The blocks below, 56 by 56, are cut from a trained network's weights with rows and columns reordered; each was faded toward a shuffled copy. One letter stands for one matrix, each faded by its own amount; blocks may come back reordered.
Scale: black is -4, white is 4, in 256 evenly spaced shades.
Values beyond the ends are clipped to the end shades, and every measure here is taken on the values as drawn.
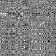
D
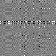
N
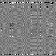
N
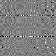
N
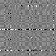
N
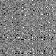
D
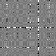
N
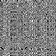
D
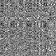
D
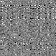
D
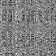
D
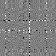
N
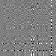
N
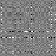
N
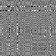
N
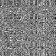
D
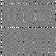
N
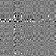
N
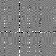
N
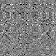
D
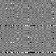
N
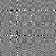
N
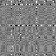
N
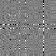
N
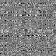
D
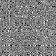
D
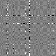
N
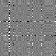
N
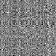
D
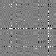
N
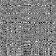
D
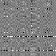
N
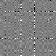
N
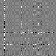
N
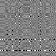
N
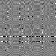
N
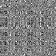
D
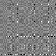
N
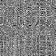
D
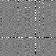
N
